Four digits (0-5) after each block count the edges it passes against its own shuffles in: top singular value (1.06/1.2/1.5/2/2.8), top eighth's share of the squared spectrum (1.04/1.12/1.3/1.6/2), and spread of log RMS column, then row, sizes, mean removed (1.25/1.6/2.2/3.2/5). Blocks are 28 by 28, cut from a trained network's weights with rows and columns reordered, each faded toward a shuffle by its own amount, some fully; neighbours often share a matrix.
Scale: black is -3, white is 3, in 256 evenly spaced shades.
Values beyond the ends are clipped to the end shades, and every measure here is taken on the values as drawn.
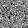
0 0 0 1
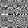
4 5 0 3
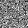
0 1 0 0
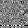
3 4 0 2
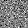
2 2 0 1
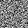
1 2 0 0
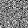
2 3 0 2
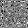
2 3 1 1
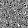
1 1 1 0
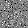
1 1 1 0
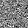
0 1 0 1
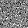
0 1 0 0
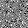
0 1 0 1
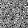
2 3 0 2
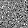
0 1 1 0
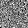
0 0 0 0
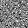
0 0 0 0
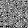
2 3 0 1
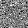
0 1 0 0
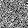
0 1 0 0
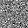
0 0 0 0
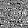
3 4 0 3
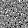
0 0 0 0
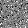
0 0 0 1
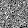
0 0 0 0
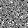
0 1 0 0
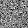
1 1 0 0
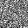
2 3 0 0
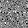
1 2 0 1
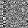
3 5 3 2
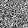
2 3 1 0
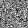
1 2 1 0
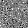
0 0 0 0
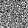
2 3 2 0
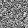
2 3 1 0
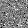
0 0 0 0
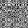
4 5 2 2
